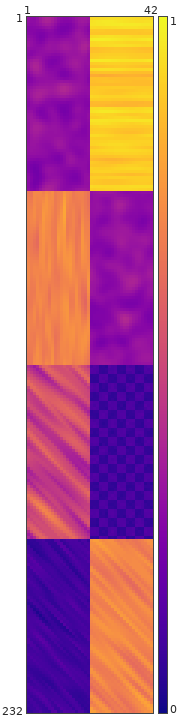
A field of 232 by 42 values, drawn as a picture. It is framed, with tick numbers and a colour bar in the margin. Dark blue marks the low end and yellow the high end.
It is made of 4 by 2 panels. Panel 1,1: low, blotchy, faint in contrast. Panel 1,2: very high, streaked across, faint in contrast. Panel 2,1: high, streaked downward, faint in contrast. Panel 2,2: low, blotchy, faint in contrast. Panel 3,1: middling, slanting down to the right. Panel 3,2: very low, checkered, faint in contrast. Panel 4,1: very low, slanting down to the right, faint in contrast. Panel 4,2: high, slanting down to the right, faint in contrast.
